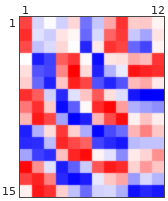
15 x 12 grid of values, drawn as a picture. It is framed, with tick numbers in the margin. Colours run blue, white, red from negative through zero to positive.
The values spread evenly over their range. No row or column stands out. Concentric rings centre on the top right. No overall slope runs across the table.
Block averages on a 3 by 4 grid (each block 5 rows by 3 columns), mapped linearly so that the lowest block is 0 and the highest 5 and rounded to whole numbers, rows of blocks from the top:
1445 | 5131 | 4220
